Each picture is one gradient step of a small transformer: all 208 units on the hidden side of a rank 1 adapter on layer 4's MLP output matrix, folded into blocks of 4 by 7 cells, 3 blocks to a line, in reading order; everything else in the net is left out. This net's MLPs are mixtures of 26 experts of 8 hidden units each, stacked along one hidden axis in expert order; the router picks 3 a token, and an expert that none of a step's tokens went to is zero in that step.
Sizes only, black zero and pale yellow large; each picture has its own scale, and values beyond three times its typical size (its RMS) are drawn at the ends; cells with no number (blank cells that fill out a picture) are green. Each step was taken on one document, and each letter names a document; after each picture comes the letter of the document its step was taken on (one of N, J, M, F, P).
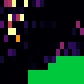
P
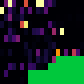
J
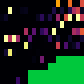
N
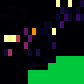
N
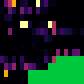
J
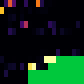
J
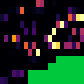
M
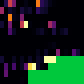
J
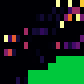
N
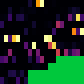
M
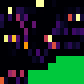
M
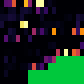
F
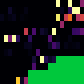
N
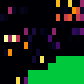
N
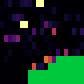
F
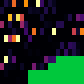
F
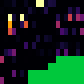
P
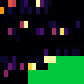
J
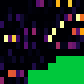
M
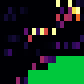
N
